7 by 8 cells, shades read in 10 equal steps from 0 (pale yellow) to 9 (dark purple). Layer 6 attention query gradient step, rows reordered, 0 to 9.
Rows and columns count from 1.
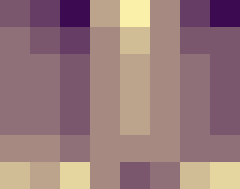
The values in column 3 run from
1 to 9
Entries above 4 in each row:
5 5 5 5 5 3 2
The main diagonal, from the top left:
6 6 6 4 3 4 2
